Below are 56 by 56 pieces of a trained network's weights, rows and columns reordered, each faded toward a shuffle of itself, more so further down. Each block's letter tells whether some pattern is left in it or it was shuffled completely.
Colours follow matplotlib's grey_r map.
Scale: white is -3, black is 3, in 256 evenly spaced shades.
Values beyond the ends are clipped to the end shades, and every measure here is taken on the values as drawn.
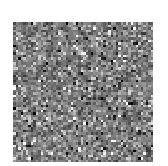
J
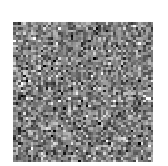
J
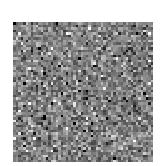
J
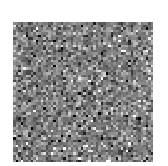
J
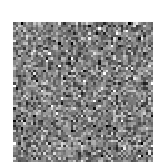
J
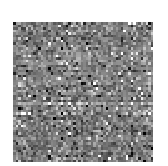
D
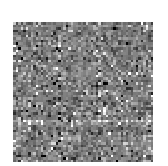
D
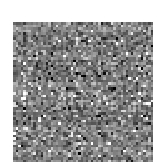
D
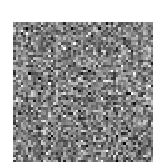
D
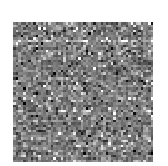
D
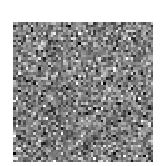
J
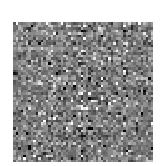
D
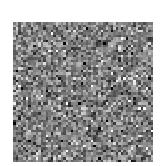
J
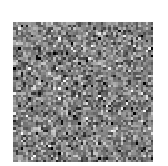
J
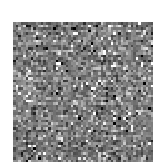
D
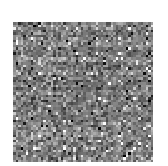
D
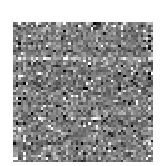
D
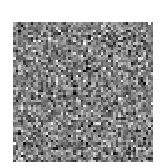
D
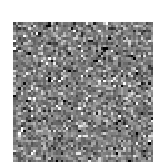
J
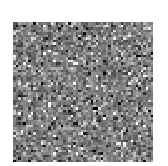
J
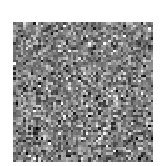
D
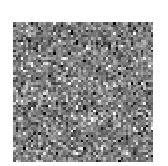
J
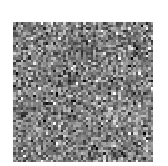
J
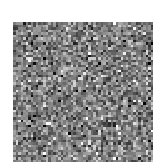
D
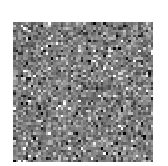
J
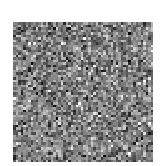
J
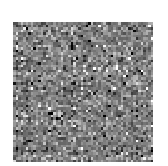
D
